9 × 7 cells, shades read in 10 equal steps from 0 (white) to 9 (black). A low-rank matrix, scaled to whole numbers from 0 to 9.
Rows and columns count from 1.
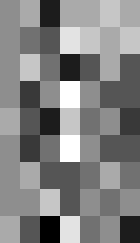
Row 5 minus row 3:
-1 4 3 -6 -1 1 1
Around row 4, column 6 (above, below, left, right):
3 4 4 6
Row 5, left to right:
3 6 8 2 5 4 7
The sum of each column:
34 43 53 27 38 36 47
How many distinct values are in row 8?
4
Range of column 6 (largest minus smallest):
4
